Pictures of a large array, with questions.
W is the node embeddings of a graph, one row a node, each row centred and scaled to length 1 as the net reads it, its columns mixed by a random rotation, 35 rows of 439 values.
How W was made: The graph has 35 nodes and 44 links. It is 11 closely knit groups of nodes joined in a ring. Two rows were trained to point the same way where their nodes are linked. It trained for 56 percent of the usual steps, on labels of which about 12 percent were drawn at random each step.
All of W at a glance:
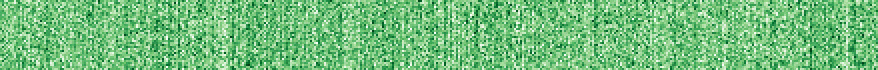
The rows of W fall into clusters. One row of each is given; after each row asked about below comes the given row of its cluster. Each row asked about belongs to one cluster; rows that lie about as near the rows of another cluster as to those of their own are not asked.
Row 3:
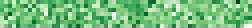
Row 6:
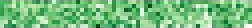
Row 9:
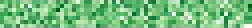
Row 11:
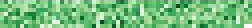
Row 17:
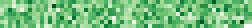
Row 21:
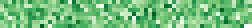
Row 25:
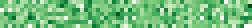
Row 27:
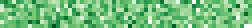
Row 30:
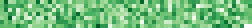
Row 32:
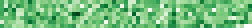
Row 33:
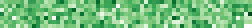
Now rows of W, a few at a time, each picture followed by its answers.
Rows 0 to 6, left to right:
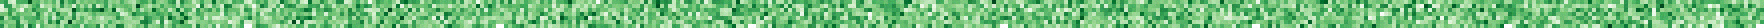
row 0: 17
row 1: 9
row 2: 30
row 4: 17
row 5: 21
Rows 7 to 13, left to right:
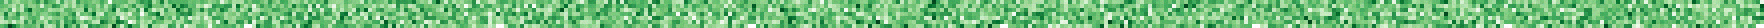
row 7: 6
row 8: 27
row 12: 25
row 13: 25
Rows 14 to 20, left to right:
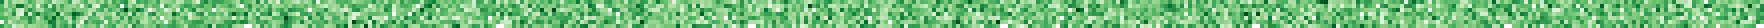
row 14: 32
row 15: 11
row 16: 3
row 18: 33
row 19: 30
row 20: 27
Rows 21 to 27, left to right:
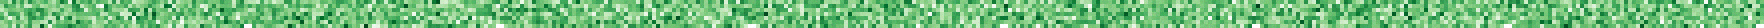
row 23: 11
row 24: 3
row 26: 9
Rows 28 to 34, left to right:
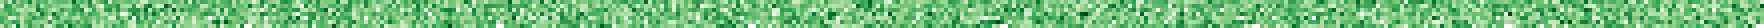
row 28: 21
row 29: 33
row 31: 32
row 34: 25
